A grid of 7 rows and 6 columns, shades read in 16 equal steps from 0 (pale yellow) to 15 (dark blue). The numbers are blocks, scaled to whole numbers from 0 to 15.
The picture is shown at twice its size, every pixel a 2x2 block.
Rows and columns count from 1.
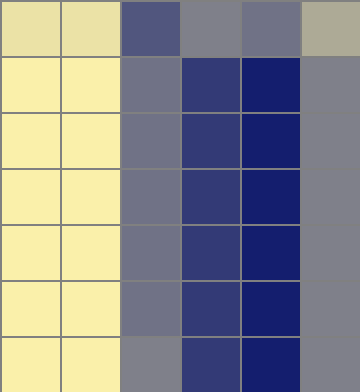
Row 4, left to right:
0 0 9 13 15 8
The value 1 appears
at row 1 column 1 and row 1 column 2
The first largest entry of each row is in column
3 5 5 5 5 5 5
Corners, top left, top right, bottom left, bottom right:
1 5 0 8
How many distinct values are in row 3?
5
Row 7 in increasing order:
0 0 8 8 13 15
